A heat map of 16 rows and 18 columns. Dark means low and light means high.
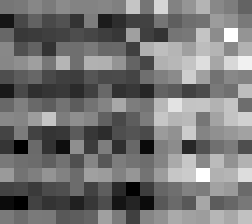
The right part is higher, past a seam about 60% of the way across. The values follow a bell shape. Horizontal stripes repeat 4 times down the table.
